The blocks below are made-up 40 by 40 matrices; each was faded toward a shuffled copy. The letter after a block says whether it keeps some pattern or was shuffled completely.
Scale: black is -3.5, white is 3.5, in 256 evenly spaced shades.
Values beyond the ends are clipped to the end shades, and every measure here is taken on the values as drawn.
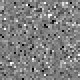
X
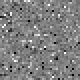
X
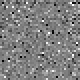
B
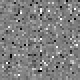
B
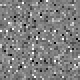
X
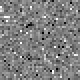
X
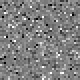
X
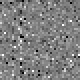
B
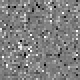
B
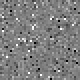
X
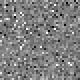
B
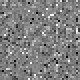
B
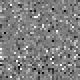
B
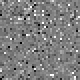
B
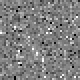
B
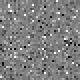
B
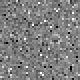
X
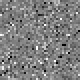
B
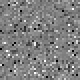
B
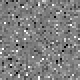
X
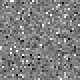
B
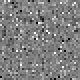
B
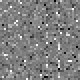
B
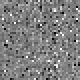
B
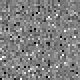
B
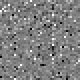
B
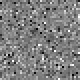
X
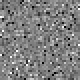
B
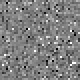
B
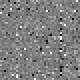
B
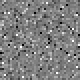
X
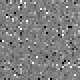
B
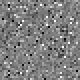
X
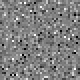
X
